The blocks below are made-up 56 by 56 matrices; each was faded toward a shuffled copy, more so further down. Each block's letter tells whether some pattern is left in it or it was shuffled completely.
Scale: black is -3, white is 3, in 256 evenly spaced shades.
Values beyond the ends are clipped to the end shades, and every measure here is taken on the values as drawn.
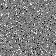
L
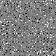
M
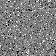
L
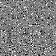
M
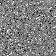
L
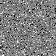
L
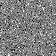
L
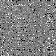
M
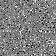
L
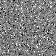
L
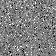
L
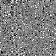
M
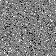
L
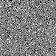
L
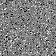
L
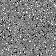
L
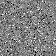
L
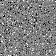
L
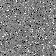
L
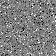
L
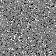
L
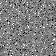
L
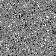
L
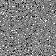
M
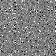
M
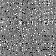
M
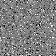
M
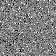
L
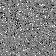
L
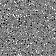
L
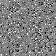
M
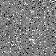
M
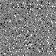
M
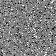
L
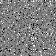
M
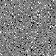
M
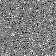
L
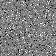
L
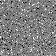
L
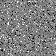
L
